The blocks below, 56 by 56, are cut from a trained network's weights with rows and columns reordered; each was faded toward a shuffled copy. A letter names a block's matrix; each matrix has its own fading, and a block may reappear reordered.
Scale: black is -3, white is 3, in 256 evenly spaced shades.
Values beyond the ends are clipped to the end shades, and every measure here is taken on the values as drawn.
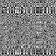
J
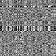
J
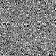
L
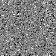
L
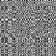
J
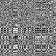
J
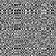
J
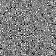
L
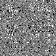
L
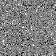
L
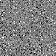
L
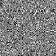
L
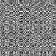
J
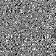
L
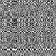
J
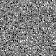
L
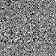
L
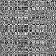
J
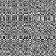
J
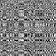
J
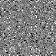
L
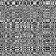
J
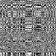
J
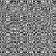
J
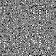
L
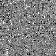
L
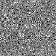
L
